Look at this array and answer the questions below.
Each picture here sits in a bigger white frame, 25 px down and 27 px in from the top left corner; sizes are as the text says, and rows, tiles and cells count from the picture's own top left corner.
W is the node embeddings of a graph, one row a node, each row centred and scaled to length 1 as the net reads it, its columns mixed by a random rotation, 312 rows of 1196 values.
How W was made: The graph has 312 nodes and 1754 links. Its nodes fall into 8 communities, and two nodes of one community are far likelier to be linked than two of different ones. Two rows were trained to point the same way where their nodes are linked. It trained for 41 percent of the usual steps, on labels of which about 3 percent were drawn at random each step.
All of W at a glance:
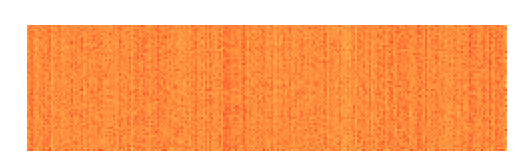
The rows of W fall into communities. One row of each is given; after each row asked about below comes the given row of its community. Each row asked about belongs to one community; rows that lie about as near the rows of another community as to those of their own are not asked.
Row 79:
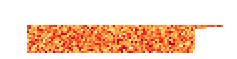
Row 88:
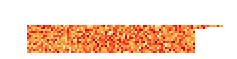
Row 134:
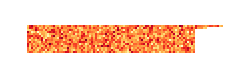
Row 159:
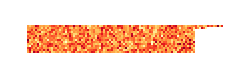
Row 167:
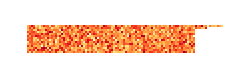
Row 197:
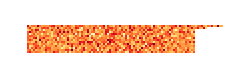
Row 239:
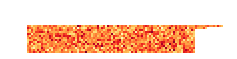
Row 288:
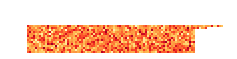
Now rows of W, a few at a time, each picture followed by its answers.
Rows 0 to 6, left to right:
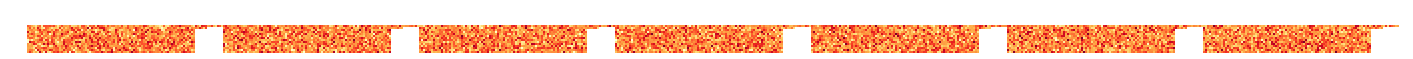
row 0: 79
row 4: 288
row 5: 288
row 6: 88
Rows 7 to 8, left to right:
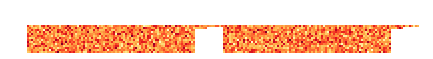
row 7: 134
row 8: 134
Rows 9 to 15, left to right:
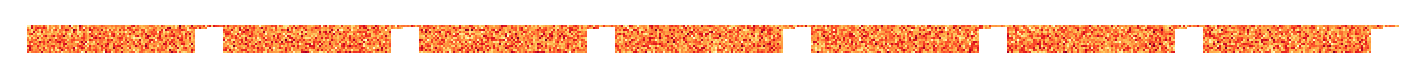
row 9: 239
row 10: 88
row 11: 239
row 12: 167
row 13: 288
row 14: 167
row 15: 167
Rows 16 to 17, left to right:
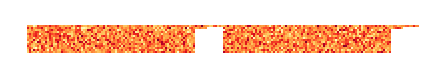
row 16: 239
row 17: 197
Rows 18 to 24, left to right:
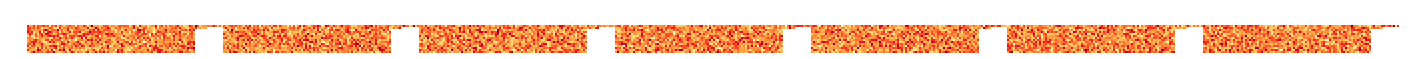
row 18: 288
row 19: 159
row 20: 167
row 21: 79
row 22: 88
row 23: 167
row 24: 159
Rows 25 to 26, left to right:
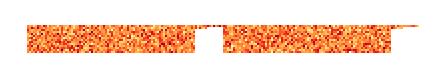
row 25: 79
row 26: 288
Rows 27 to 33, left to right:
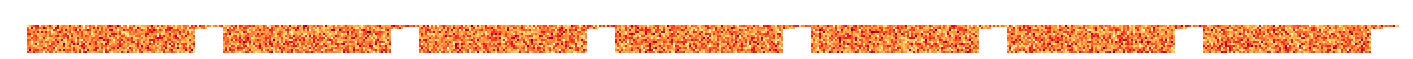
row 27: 239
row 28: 239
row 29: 239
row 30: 134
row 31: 167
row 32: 79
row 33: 159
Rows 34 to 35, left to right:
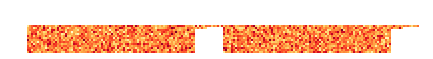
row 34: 167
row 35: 239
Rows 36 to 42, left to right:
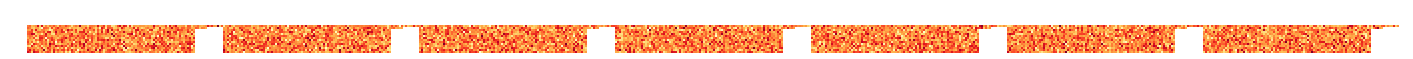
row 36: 159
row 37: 167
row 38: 79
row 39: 88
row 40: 288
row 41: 239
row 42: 197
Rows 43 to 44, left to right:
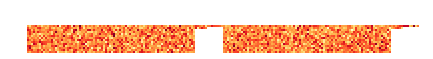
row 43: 239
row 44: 159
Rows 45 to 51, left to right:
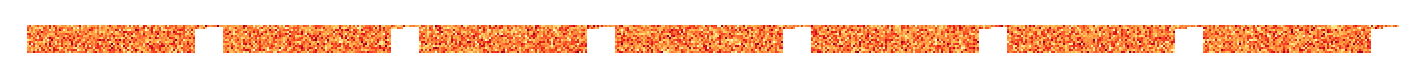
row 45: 159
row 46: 288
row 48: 288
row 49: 159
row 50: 79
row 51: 167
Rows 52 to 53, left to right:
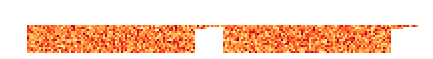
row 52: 88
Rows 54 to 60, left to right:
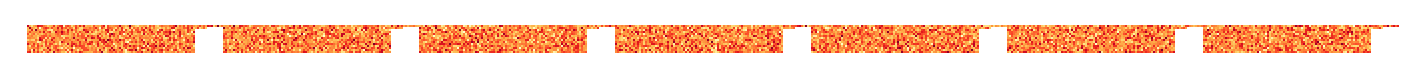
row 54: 159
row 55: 88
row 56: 167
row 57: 159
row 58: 197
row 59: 167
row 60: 197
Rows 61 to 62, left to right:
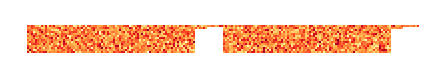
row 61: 197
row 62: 134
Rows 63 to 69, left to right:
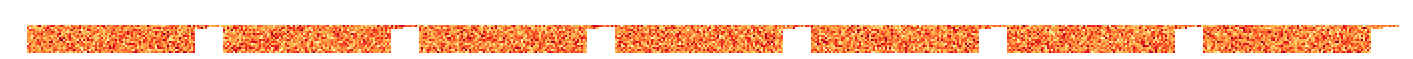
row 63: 197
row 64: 79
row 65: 79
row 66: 79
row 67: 288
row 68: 167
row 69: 167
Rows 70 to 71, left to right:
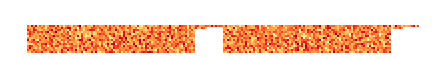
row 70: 239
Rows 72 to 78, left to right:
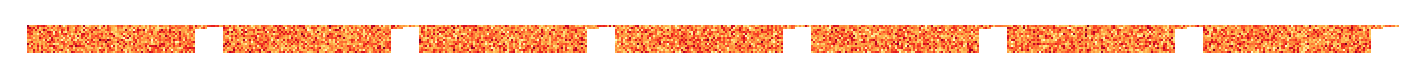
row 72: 159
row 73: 288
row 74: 159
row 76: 197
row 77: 134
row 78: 288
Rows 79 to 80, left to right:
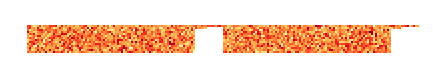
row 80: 159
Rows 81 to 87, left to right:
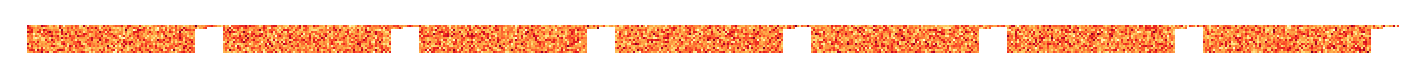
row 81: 159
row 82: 239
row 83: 79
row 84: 79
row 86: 167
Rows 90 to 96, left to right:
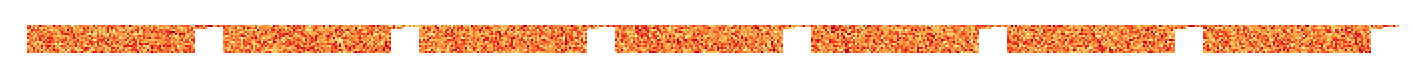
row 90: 159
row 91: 288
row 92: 134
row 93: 134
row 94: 134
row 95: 239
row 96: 159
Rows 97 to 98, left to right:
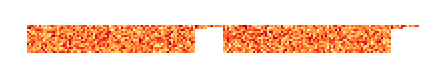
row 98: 79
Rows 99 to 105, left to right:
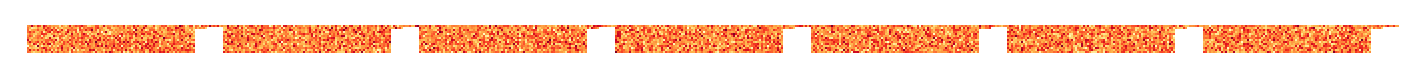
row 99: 88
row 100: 197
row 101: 88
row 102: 159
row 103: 288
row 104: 134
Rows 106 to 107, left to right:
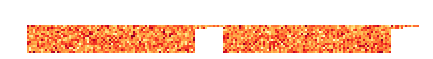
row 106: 288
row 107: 167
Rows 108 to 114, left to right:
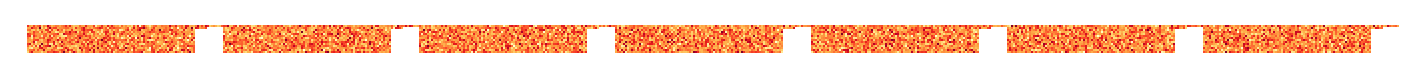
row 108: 134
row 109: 88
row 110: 197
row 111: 79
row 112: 134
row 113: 239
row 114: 197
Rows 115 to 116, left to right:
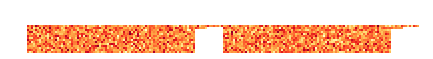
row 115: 88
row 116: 167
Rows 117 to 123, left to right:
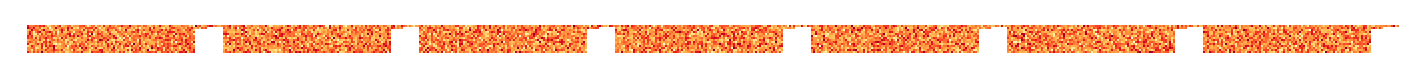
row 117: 159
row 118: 288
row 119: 79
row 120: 88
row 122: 288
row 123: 159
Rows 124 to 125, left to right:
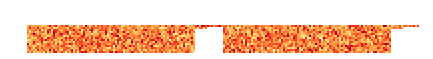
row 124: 79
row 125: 159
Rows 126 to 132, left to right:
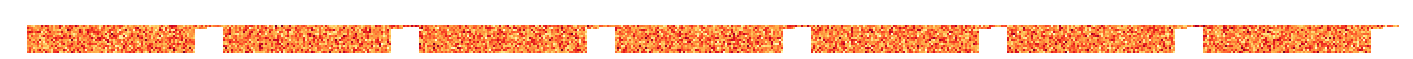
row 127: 239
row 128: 134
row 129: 79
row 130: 167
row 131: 167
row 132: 134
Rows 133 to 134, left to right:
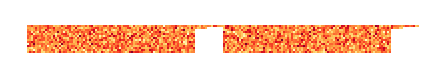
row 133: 288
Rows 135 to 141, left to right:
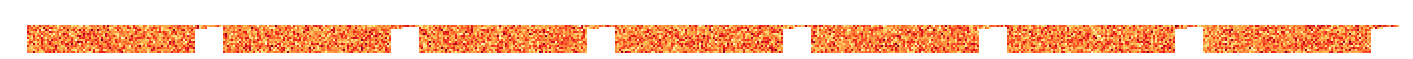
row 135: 288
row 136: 159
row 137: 167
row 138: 197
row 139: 159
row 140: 288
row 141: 88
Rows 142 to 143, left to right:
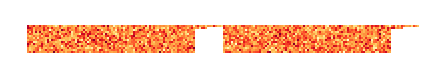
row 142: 288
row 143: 288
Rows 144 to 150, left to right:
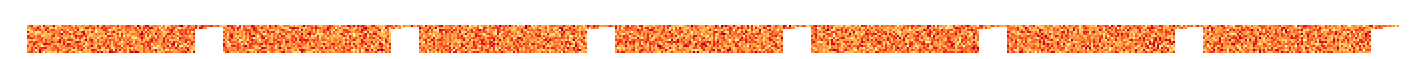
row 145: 134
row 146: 88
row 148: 288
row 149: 197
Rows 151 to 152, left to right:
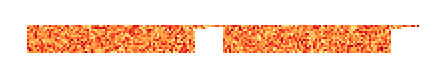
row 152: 159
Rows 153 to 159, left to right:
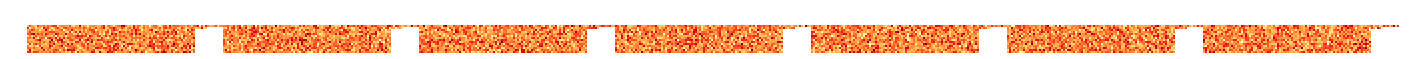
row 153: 197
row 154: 134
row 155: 197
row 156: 197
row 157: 134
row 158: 79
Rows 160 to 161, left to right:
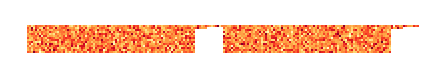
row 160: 159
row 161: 79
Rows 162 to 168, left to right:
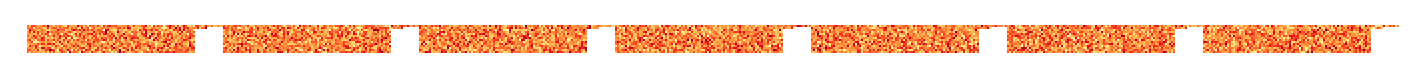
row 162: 288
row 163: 159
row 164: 288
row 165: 239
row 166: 239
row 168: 197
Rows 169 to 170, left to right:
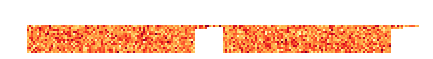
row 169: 79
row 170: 88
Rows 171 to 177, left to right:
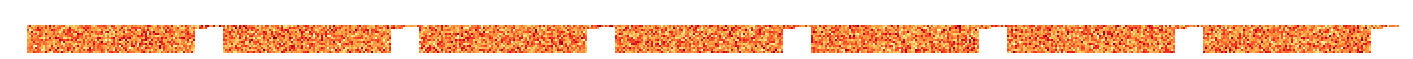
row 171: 79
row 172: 88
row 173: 79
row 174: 79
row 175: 159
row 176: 197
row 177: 167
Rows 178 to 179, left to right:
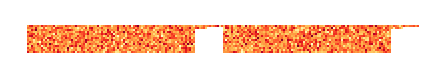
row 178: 159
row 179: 134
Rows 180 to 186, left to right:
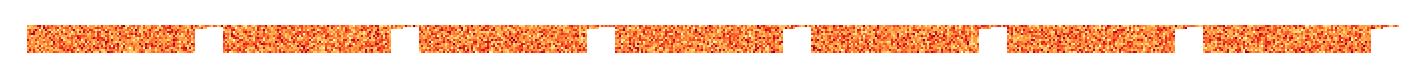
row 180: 88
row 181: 167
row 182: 239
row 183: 159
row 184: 239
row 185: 159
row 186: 288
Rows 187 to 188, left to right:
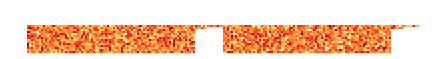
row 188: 288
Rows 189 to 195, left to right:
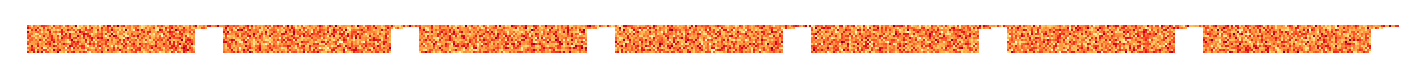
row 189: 159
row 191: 288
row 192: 159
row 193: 239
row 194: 288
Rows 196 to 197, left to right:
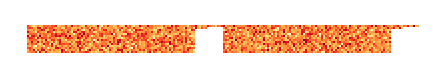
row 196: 79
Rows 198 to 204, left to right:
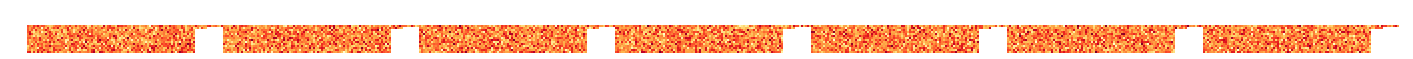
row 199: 88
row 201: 167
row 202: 288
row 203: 79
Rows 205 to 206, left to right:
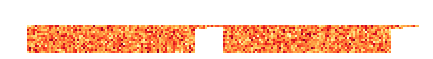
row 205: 239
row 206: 134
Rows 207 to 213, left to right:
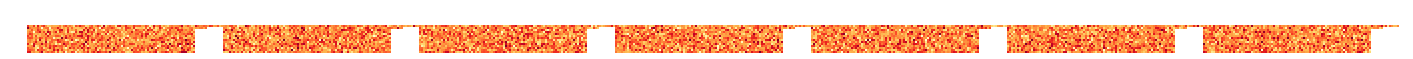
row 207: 159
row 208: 197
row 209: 197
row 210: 288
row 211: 288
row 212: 159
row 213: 167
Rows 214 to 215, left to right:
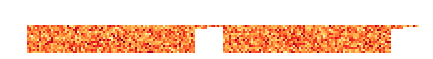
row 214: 239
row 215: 288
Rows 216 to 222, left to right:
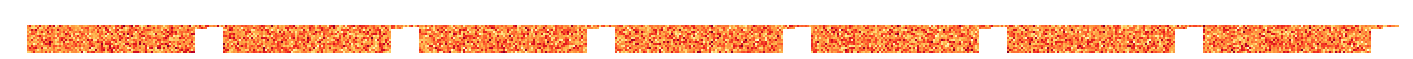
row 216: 197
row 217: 134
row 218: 88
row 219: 88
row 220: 134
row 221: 197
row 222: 88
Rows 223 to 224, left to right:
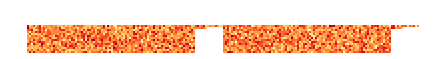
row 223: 288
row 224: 288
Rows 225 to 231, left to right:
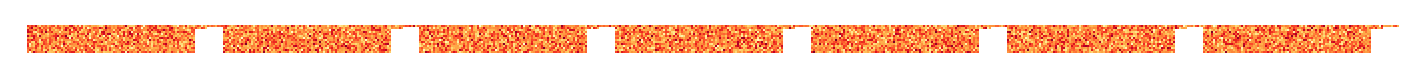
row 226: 159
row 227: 159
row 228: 197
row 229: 197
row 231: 167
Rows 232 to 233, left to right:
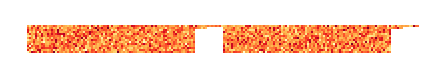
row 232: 288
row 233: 197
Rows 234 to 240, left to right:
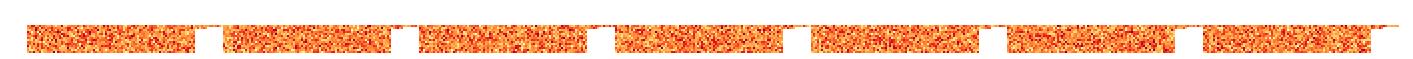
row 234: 288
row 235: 239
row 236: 159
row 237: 88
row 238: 88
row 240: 134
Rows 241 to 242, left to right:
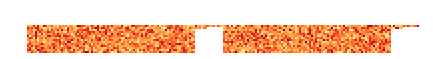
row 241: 167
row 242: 197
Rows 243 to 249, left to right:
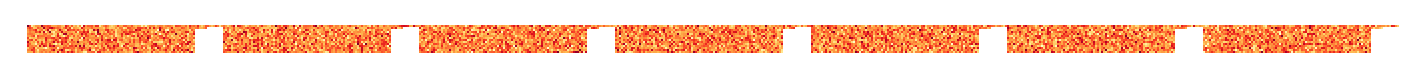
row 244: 159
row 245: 197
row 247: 88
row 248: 88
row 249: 88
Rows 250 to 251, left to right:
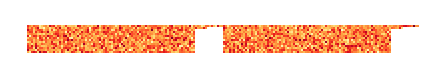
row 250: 197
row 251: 159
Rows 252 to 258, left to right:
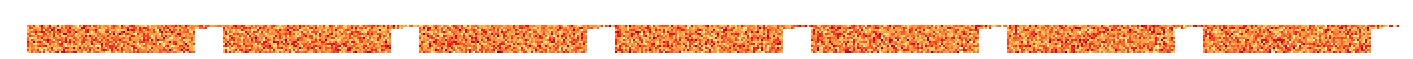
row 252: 134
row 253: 288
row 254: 167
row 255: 159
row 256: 134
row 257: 134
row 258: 134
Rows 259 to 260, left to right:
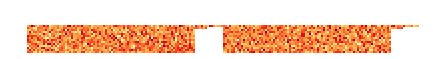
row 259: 288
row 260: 134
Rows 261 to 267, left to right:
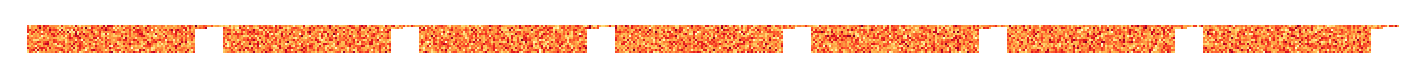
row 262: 134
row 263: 288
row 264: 88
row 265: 239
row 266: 134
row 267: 167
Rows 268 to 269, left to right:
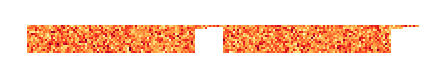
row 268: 167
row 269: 167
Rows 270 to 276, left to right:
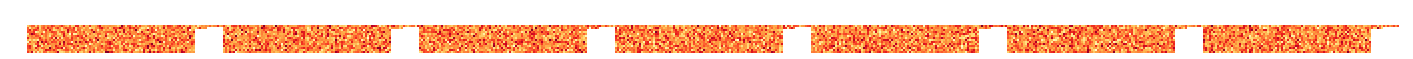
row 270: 167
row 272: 134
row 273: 79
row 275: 167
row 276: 239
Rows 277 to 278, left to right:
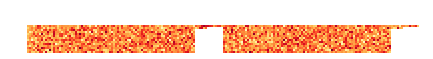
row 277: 79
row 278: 197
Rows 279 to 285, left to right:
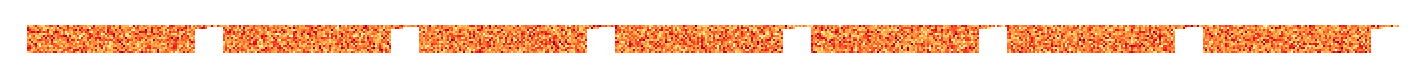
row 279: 239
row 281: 88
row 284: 159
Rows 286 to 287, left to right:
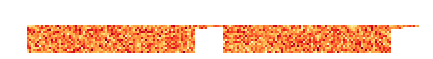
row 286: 239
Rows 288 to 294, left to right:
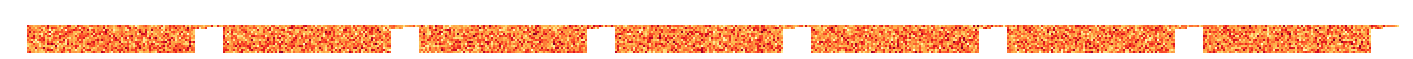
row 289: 88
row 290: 79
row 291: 167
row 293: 88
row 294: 134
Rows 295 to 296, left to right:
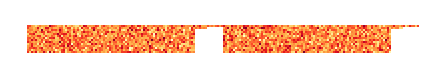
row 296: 134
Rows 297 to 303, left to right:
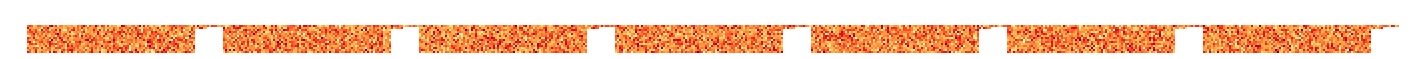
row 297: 197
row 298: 239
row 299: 88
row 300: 134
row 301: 197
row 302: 159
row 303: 159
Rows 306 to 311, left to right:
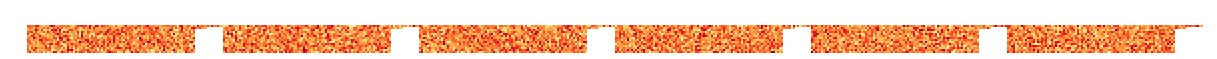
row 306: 197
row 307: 167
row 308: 79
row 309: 167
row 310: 197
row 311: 159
